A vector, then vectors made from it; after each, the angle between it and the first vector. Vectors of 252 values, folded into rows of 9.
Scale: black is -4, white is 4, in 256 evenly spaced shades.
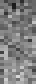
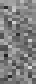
partly opposed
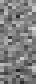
partly opposed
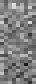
partly opposed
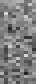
partly opposed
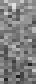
nearly opposite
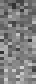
nearly parallel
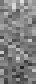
nearly opposite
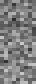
partly aligned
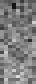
nearly parallel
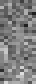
partly aligned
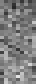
nearly parallel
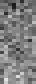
nearly parallel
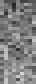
nearly parallel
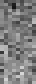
nearly parallel
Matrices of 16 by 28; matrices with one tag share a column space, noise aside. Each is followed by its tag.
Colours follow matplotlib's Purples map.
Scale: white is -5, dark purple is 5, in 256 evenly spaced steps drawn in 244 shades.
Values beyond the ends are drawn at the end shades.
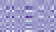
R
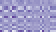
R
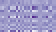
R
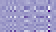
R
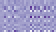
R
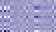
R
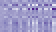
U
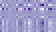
U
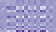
R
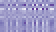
U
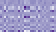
R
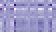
U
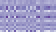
R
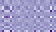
R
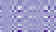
R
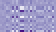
R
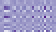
R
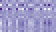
U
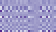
R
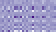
R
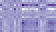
U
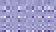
R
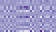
R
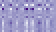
U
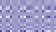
R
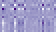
U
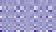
R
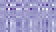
U
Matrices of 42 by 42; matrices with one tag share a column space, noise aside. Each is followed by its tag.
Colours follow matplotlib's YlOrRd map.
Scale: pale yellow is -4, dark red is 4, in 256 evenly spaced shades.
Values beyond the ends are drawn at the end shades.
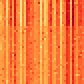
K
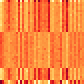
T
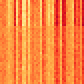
K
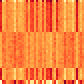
T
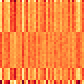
T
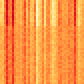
K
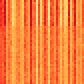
K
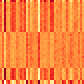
T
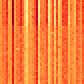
K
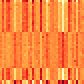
T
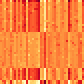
T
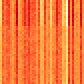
K
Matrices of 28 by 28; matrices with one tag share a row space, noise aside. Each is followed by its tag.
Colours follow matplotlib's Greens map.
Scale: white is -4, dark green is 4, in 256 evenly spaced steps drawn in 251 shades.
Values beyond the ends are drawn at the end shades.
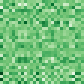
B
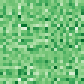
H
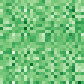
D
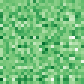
B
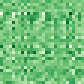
D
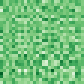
B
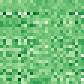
H
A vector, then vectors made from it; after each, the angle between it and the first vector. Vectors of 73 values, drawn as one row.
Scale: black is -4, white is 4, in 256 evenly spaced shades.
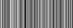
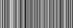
nearly parallel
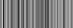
partly opposed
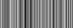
nearly parallel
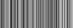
partly opposed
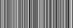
partly aligned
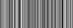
orthogonal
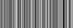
orthogonal
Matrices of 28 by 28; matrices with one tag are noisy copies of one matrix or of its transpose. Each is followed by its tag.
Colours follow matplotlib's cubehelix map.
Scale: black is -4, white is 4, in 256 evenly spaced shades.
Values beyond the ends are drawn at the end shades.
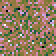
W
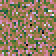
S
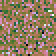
S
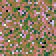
W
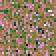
S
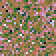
W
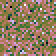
W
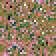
W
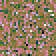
S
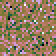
W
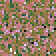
S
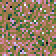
W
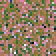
S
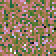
S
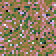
W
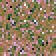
W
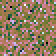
W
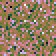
W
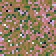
W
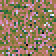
S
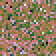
W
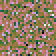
S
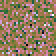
S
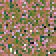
S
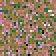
S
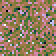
W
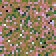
W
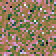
W
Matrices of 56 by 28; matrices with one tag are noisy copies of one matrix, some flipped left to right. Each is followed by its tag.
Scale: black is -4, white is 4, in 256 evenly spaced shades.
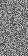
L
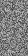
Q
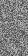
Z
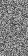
L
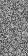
Q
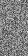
L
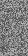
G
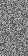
L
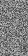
G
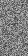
L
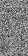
G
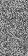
G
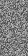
Q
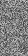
G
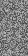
Q
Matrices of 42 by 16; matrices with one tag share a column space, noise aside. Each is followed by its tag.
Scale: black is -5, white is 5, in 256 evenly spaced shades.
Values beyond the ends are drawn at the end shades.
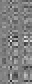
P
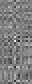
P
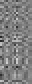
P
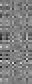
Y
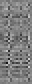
Y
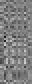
P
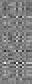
Y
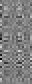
Y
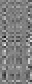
P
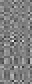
P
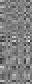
P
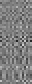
P
